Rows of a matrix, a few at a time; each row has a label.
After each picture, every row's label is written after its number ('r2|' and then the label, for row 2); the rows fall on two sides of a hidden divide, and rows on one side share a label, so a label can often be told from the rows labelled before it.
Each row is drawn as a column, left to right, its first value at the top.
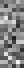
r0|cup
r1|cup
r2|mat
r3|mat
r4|cup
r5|cup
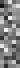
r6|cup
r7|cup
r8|cup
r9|cup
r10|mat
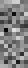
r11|cup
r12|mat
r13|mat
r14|cup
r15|mat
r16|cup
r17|mat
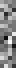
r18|mat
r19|mat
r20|cup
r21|mat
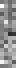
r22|cup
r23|cup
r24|cup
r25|mat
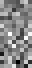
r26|mat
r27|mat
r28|cup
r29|mat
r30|mat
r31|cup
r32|cup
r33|mat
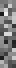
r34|cup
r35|mat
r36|mat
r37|mat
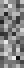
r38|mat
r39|cup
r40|mat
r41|mat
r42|mat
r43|mat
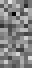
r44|cup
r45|cup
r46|cup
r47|cup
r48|mat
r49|cup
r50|cup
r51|mat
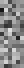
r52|cup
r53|cup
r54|cup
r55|cup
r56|mat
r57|cup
